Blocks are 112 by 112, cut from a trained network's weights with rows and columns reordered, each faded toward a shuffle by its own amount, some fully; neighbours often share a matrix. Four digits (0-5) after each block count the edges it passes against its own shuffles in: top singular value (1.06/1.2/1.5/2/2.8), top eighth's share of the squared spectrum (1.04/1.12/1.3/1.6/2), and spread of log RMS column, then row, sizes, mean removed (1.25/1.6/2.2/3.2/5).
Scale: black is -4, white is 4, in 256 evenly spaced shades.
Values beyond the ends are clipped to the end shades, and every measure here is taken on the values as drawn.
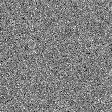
1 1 0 0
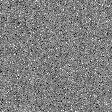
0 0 0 0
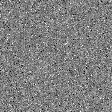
0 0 0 0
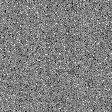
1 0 0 0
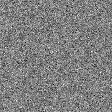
2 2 0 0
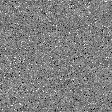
1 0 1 0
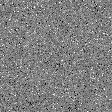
0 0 0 0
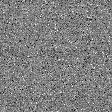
1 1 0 0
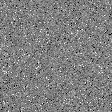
0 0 0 0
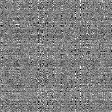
4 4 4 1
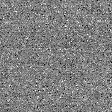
2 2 1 0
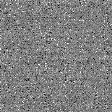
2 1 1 0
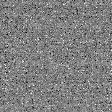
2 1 1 0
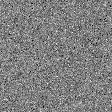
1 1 0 0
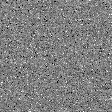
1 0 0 0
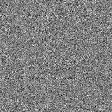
2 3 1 2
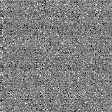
3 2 2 0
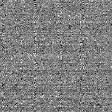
3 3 3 0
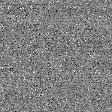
1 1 1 0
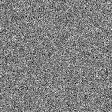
2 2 0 1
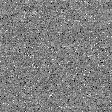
2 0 0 0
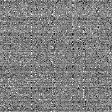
4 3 3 0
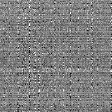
4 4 4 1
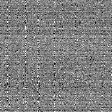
4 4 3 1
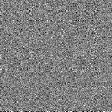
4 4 2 3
